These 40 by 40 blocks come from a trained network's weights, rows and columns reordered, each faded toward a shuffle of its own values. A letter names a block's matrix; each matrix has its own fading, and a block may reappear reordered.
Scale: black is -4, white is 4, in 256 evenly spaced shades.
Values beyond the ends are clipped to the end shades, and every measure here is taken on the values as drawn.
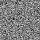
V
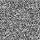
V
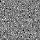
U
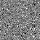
U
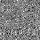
V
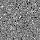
U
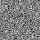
V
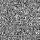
V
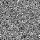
V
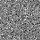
V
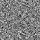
V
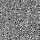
U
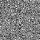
U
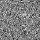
V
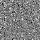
U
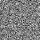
V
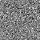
V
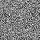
V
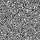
V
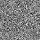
V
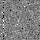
U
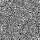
U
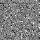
U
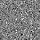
U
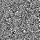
U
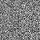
V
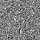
U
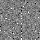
U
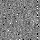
U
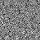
V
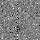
U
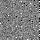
U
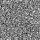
U
